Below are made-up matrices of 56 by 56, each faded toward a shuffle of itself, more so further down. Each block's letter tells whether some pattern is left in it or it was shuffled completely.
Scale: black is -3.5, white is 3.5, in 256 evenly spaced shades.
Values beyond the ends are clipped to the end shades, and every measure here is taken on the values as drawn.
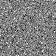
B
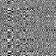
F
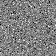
B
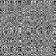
F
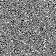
B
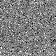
B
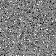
B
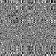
F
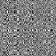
F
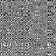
F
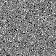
B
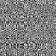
F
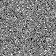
B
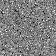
B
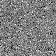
B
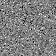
B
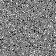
B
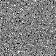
B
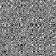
F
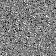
B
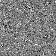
B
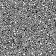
B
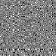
F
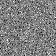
B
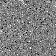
B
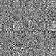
F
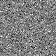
B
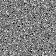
B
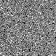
B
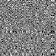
F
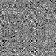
F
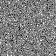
B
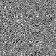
F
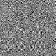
F
